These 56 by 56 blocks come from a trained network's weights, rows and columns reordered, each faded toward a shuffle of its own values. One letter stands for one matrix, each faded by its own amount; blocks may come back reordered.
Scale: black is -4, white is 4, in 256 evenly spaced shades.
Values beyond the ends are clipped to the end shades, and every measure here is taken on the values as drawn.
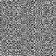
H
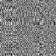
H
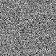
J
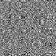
H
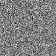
J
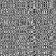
H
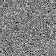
J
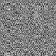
H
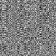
H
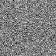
J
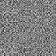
H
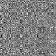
H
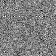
J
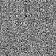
J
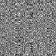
H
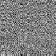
H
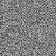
H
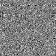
J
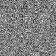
J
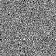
J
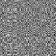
H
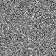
J
